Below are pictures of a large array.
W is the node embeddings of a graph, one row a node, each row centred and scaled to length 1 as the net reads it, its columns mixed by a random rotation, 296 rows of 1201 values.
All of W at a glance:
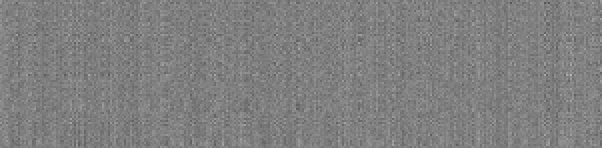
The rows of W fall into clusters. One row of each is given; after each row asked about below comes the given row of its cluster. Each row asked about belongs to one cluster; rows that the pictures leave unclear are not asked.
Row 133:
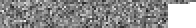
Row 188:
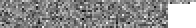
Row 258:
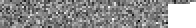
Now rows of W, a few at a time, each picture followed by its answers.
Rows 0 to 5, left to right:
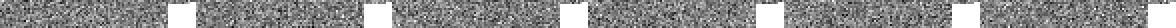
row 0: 258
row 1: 188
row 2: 133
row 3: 258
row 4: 133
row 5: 133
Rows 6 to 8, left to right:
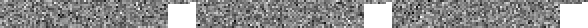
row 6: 133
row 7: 188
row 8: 258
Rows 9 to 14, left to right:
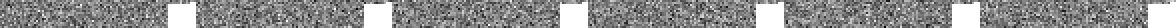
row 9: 188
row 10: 133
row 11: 188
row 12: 188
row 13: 133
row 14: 188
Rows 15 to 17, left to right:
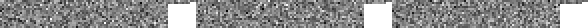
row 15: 258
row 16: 188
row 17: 258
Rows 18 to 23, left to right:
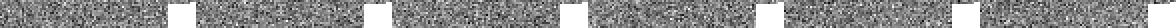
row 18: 188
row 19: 133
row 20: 133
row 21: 133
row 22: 258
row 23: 258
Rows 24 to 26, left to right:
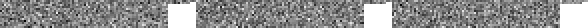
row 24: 258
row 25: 258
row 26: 188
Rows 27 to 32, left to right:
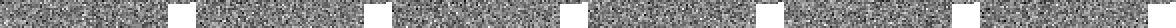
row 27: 133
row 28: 258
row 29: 258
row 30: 258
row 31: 133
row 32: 258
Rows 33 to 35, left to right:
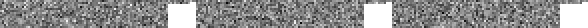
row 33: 133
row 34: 188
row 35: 188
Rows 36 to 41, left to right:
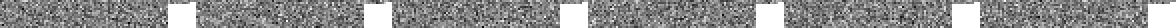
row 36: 188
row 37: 133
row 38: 188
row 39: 133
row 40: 188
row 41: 188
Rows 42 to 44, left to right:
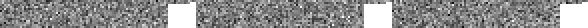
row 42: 258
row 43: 188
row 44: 258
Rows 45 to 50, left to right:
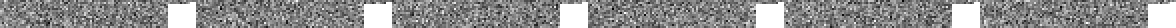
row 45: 133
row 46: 258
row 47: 133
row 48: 258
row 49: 133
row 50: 133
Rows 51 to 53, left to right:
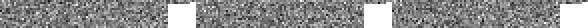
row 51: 258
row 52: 188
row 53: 258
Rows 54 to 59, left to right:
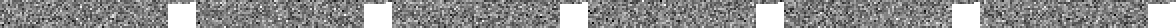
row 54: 188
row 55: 133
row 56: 133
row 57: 258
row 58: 258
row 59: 133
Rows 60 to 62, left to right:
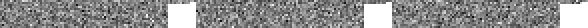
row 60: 188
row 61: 258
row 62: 133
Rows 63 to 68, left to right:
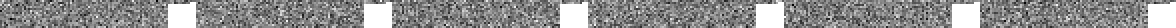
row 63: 258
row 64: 133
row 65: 188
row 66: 133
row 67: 188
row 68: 258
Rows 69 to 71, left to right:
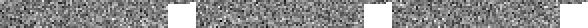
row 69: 258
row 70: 258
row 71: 258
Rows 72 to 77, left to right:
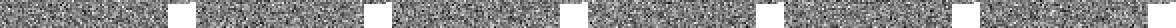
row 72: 188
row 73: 258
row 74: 188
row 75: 133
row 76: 133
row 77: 188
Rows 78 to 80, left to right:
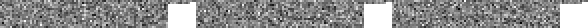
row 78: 133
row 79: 188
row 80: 188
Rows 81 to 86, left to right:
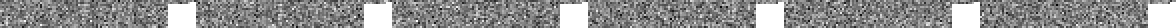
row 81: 133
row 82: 133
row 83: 133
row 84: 188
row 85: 258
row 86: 188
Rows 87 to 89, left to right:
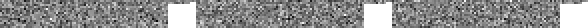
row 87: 258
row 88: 133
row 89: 188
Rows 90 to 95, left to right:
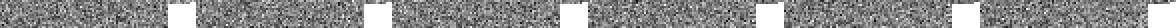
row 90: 188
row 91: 188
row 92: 188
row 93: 258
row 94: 258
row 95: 258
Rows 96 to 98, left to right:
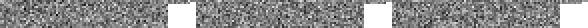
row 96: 258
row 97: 188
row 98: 188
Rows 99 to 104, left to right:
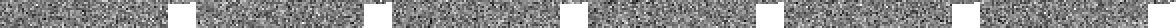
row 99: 188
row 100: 133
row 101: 188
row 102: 258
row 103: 258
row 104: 258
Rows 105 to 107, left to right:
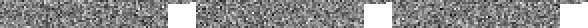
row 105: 133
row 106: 258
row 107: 133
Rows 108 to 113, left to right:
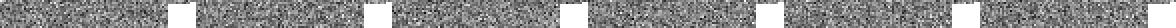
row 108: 258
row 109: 188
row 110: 258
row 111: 188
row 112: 188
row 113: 188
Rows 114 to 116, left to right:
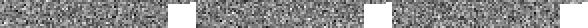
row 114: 133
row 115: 258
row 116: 188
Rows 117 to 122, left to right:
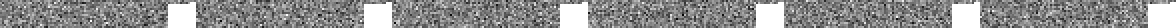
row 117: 133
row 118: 258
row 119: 133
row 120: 133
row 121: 188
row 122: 188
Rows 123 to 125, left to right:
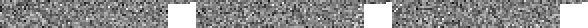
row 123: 258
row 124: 258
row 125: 258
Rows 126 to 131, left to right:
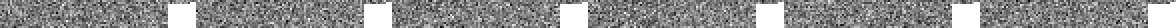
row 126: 188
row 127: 258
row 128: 258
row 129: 258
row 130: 133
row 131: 258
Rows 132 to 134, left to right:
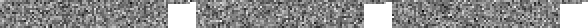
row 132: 258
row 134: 188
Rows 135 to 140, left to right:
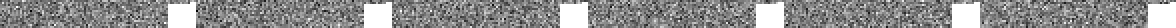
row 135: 188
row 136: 258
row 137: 188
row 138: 133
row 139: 188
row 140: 133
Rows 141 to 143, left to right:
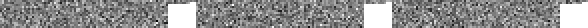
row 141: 258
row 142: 188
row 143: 258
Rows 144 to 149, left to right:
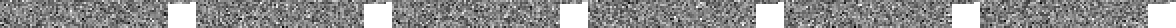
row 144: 188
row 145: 188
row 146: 188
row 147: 258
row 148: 258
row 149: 258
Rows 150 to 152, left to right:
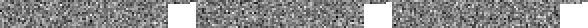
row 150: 258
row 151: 258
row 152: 188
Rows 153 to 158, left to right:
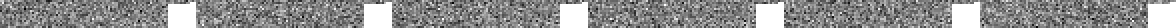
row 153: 258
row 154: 133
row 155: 258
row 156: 258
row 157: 258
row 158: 188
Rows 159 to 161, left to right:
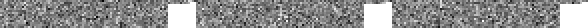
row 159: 133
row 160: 133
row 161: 133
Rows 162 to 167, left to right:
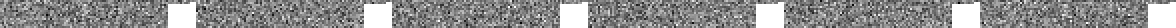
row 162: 133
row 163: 258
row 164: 188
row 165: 188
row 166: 258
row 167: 133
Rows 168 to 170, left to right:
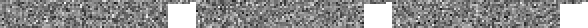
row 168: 188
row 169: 258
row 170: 133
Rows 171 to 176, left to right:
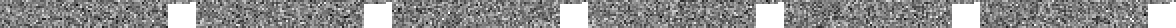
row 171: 188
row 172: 133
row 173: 258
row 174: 133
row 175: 188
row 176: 188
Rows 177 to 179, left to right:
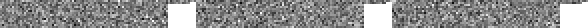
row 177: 188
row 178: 258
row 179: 258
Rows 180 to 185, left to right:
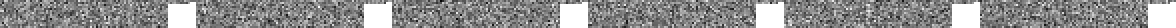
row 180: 133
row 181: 188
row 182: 258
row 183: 188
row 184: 133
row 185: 188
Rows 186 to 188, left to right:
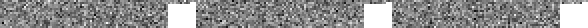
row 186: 133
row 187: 258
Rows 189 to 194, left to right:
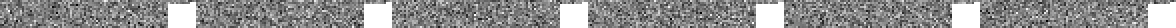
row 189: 188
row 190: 188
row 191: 133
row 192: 188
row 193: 188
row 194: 258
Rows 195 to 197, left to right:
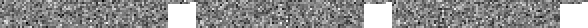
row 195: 133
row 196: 133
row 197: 133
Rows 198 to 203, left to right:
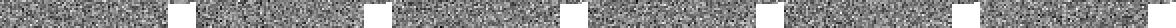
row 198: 188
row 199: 258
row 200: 258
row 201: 258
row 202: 258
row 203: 133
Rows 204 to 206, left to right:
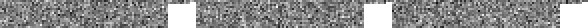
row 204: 133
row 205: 188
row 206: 258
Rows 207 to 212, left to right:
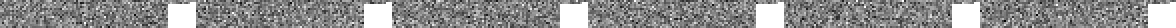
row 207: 133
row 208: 258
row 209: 133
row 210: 133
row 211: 188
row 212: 258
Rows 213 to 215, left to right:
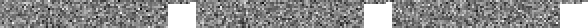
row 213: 133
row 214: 133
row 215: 188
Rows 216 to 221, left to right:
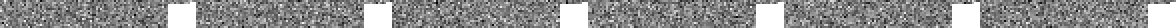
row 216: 133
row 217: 133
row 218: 258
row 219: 133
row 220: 133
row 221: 258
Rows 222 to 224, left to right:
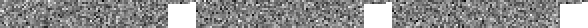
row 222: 133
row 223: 258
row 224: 258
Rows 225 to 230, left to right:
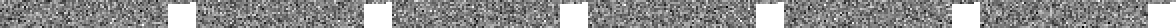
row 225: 258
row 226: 188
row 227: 188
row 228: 188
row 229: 258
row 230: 188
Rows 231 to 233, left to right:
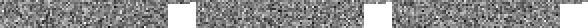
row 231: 133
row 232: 188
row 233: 188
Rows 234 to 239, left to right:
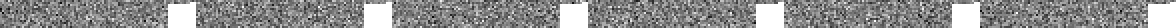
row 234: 258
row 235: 188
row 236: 133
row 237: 258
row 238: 133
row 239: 258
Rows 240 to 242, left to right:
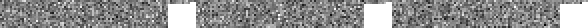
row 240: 188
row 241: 133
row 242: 188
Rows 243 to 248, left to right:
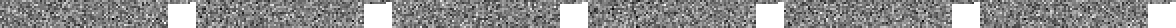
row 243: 188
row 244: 258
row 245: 133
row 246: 258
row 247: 258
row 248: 188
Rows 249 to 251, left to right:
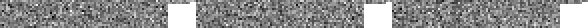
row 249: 188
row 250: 188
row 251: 258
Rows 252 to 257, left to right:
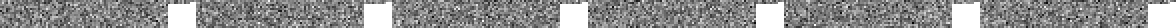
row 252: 258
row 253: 188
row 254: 133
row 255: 258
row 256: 188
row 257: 133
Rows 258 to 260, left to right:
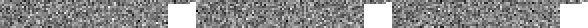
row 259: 258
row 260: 258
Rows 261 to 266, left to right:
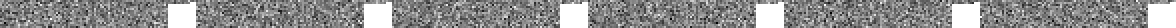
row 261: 258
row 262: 188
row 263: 188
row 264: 188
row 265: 258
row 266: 188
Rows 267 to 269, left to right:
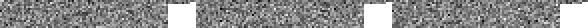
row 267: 258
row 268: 258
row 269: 258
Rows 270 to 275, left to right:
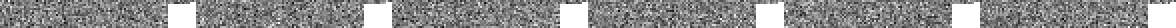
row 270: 258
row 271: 133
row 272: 258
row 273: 188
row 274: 133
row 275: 188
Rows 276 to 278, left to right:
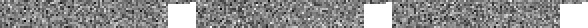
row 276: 258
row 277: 258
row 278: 188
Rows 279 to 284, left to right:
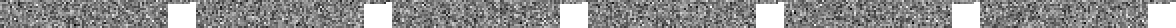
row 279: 188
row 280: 258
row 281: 188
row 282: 188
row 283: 188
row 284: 188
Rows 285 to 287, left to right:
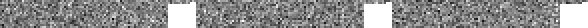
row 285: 188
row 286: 188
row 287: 258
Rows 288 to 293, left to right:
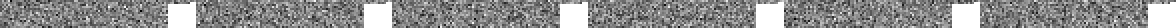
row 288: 258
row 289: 188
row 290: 188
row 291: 188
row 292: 258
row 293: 188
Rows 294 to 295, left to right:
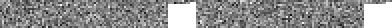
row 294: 258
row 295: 133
